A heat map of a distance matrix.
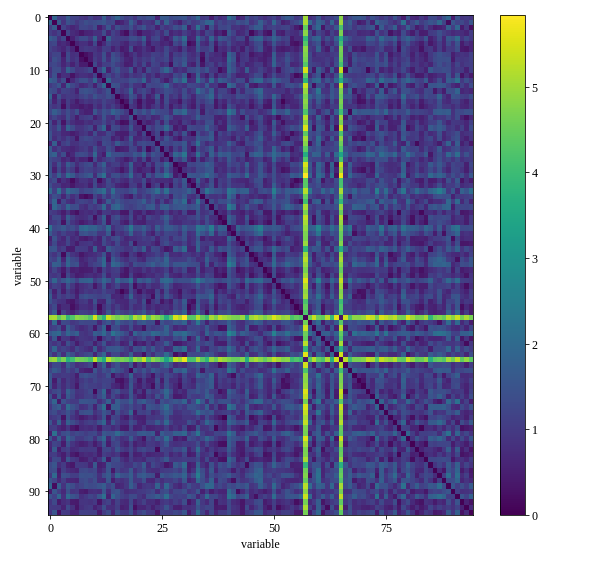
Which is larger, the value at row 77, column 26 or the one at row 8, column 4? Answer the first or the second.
the first
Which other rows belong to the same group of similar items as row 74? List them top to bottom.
0, 1, 2, 3, 4, 5, 6, 7, 8, 9, 10, 11, 12, 13, 14, 15, 16, 17, 18, 19, 20, 21, 22, 23, 24, 25, 26, 27, 28, 29, 30, 31, 32, 33, 34, 35, 36, 37, 38, 39, 40, 41, 42, 43, 44, 45, 46, 47, 48, 49, 50, 51, 52, 53, 54, 55, 56, 58, 59, 60, 61, 62, 63, 64, 66, 67, 68, 69, 70, 71, 72, 73, 75, 76, 77, 78, 79, 80, 81, 82, 83, 84, 85, 86, 87, 88, 89, 90, 91, 92, 93, 94
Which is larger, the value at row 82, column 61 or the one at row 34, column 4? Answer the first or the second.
the second
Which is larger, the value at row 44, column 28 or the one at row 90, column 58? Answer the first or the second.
the first
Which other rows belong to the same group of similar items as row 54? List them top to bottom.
0, 1, 2, 3, 4, 5, 6, 7, 8, 9, 10, 11, 12, 13, 14, 15, 16, 17, 18, 19, 20, 21, 22, 23, 24, 25, 26, 27, 28, 29, 30, 31, 32, 33, 34, 35, 36, 37, 38, 39, 40, 41, 42, 43, 44, 45, 46, 47, 48, 49, 50, 51, 52, 53, 55, 56, 58, 59, 60, 61, 62, 63, 64, 66, 67, 68, 69, 70, 71, 72, 73, 74, 75, 76, 77, 78, 79, 80, 81, 82, 83, 84, 85, 86, 87, 88, 89, 90, 91, 92, 93, 94
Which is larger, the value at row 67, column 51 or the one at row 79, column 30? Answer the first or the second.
the second
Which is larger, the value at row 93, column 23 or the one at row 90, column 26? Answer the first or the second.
the second
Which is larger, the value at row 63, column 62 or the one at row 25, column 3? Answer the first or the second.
the first
